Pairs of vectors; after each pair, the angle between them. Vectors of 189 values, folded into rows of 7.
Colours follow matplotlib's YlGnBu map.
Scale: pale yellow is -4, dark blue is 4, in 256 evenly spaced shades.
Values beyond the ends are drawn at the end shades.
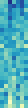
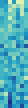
nearly opposite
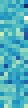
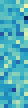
nearly opposite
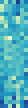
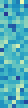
partly aligned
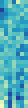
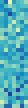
partly aligned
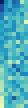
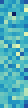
orthogonal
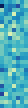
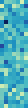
partly opposed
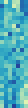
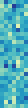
partly opposed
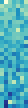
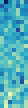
nearly opposite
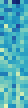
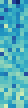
nearly parallel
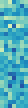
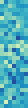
partly aligned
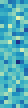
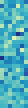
partly aligned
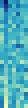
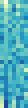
nearly opposite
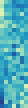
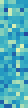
partly aligned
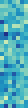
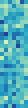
nearly parallel
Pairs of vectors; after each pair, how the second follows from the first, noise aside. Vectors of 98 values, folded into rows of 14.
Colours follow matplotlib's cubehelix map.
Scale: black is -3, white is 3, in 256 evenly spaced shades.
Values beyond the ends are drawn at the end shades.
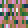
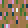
partly zeroed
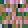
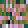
reversed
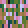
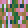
sign-scrambled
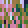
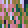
copied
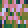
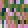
negated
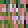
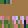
partly zeroed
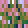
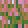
shrunk
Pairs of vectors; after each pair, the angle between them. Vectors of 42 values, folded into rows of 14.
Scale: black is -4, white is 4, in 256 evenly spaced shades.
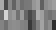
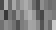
nearly opposite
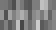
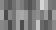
nearly parallel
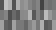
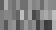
partly aligned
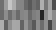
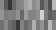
nearly opposite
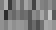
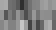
partly aligned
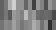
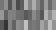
partly opposed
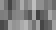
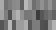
partly aligned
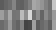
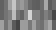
orthogonal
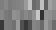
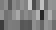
nearly parallel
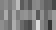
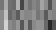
partly aligned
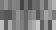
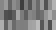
nearly parallel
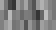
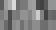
nearly opposite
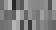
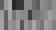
partly aligned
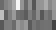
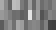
partly aligned
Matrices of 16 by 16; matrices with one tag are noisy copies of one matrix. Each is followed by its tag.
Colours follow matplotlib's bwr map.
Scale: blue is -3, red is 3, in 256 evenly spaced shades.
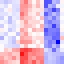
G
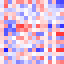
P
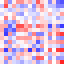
P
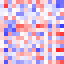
P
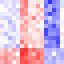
G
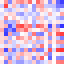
P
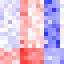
G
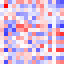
P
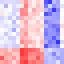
G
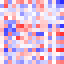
P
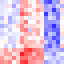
G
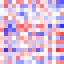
P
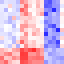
G
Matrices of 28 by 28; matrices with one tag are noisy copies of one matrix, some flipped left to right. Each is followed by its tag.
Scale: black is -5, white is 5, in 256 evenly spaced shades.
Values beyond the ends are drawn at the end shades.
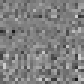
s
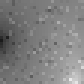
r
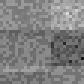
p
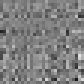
s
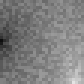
r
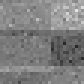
p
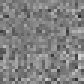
s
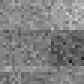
p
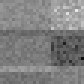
p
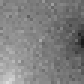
r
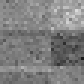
p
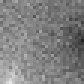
r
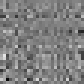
s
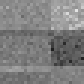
p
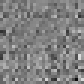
s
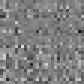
s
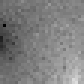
r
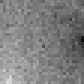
r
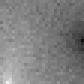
r
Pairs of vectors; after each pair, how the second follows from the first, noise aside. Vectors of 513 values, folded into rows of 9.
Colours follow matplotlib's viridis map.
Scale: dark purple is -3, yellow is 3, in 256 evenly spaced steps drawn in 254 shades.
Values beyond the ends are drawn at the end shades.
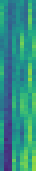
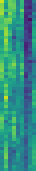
reversed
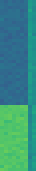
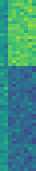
reversed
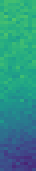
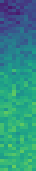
reversed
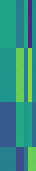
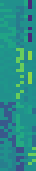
partly zeroed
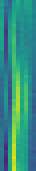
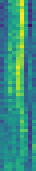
reversed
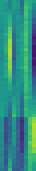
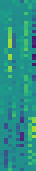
partly zeroed
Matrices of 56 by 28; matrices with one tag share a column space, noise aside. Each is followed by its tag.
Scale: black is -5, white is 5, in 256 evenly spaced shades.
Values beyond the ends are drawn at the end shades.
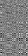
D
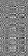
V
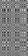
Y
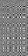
V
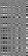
V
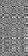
V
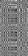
Y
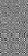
D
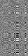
D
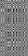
Y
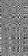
V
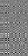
D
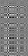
V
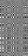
V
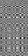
V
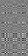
D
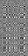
V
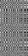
Y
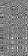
V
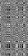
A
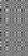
Y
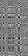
V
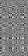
V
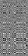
D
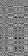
V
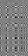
V
